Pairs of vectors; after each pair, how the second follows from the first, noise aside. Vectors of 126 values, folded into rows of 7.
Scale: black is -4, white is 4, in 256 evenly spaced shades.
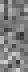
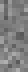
shrunk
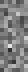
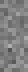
shrunk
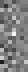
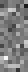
shuffled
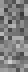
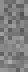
shrunk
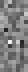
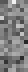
shuffled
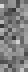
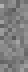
shrunk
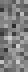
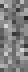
shuffled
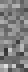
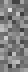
shuffled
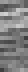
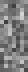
shuffled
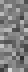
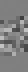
partly zeroed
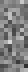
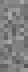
shrunk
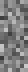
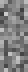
shuffled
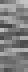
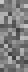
shuffled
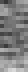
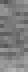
shrunk
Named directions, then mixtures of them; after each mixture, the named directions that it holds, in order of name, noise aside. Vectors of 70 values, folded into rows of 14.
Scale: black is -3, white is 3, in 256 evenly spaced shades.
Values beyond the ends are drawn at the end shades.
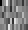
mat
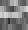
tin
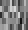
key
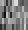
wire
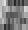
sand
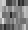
sand, wire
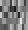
key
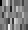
mat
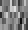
key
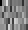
mat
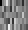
mat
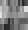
sand, tin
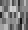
key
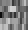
key, tin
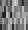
mat, wire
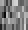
wire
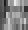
sand, wire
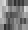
sand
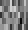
key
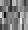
key, wire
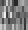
wire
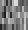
wire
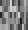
key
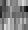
sand, tin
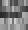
mat, tin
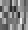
key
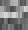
tin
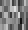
key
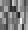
key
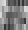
sand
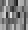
key, wire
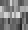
key, tin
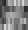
sand
